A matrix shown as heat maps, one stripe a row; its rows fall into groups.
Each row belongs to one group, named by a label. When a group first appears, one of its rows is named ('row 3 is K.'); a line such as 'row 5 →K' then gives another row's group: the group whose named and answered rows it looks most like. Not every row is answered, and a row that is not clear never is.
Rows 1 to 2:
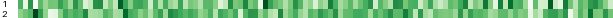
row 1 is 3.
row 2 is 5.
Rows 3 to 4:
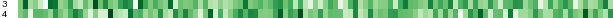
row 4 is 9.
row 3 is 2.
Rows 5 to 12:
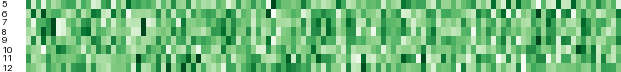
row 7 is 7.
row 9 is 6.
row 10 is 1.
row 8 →7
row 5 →3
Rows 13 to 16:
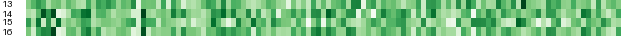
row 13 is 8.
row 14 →7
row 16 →7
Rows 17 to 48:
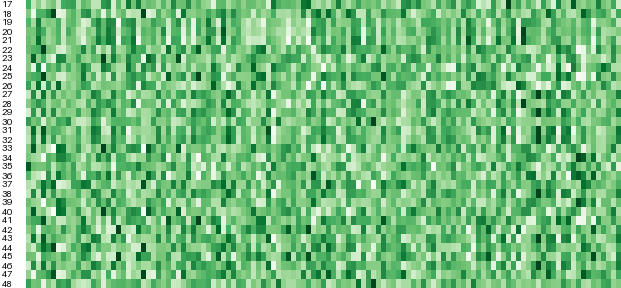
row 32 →6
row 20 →8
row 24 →3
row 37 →7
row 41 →5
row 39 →1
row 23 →2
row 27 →6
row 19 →8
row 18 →7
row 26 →3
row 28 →8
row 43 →6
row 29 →6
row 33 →2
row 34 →1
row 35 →3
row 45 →9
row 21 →8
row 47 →7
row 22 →5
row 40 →2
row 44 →7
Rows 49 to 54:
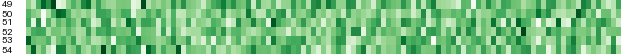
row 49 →7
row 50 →1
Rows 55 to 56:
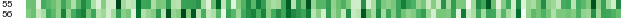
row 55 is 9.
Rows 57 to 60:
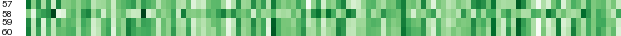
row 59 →3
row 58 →7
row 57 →3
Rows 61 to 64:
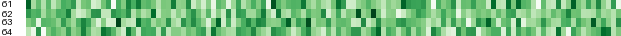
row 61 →3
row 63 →9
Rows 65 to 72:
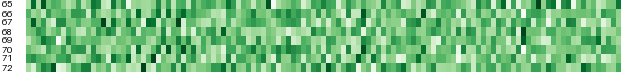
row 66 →9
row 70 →9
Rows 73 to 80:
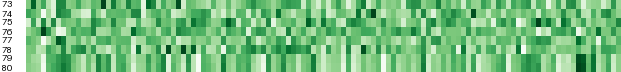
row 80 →1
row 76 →5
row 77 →1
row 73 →2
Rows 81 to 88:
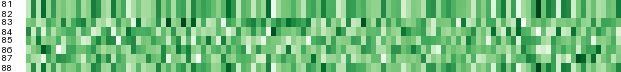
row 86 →5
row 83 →9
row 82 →6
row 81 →6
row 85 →8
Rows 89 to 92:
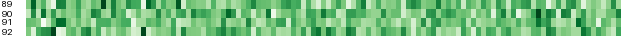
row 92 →7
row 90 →6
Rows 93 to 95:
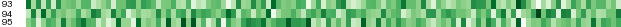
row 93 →3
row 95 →9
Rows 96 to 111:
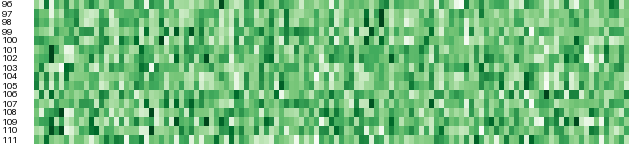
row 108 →7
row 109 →5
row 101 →5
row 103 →2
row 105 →3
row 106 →6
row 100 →2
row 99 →9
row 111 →8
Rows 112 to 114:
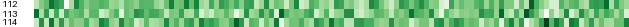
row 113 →3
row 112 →5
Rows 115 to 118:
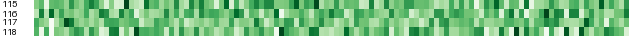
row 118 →3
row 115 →9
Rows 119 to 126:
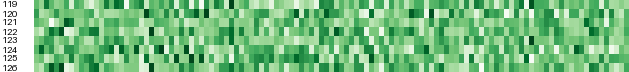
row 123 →8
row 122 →7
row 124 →2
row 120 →9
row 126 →7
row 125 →9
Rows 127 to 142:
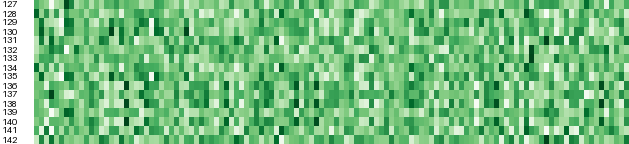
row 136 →9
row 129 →2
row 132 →5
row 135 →2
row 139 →1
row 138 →9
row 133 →8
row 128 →3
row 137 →5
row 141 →3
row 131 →6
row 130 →2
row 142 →6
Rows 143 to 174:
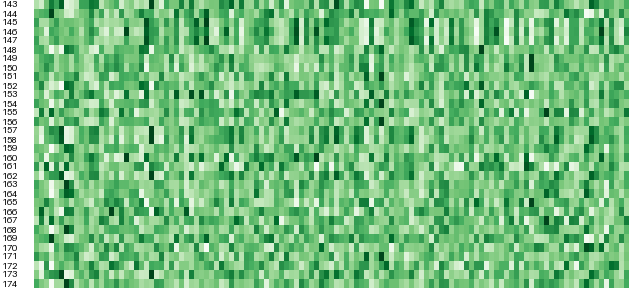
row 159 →1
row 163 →1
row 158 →7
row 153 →9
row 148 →2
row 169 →5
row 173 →7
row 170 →1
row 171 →2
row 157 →7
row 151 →2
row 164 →1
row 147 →9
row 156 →2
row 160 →9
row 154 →2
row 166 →2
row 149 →8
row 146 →9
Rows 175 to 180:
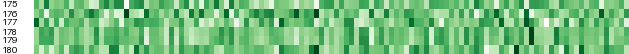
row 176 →9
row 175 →8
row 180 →3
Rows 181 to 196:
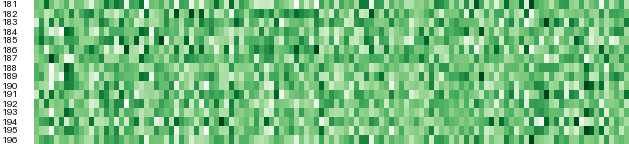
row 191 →6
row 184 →2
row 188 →1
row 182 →9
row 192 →8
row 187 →5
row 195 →1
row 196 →8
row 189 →2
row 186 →9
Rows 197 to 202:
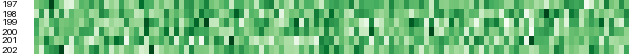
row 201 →8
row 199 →9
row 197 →5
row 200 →9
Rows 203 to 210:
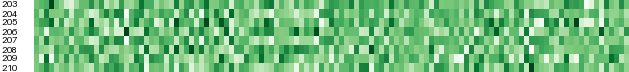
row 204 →8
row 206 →9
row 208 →9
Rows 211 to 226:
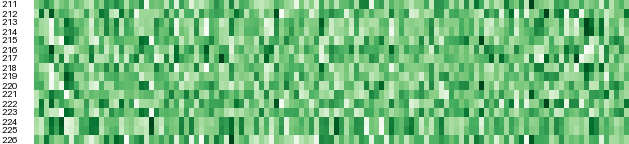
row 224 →7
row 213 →1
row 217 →5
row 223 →2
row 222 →6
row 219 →1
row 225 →7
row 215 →2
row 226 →8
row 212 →6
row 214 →1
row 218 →1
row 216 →5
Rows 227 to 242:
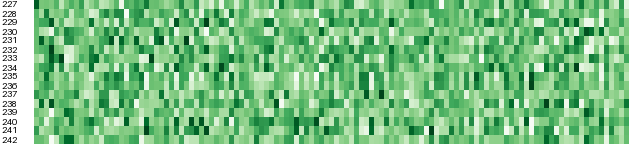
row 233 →7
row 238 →6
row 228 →8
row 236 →8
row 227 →3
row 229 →5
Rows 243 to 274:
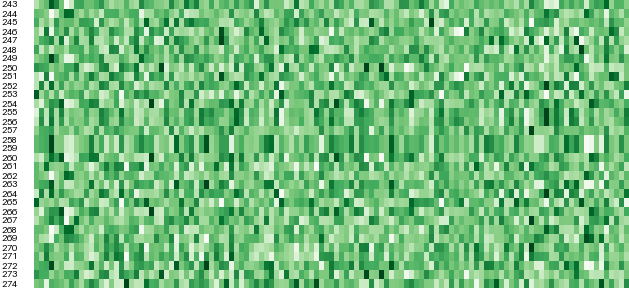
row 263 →5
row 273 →2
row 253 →3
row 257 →8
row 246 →3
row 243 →5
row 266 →7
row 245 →9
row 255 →6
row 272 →5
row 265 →3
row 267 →5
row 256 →6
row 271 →8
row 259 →5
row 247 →5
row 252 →6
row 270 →8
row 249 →5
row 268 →1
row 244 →1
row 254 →7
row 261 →8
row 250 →2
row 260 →7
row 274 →9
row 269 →1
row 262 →1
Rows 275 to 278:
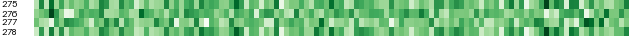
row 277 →1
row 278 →6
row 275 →6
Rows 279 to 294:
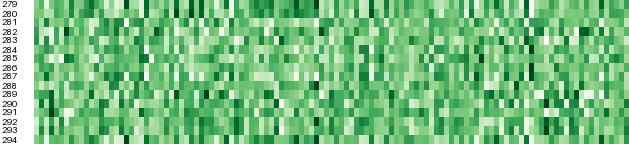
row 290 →6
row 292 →6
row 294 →9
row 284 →8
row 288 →3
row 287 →8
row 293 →6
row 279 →9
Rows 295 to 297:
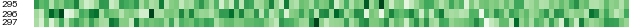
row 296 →7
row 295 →2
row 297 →3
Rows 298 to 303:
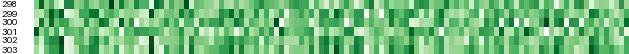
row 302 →7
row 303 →7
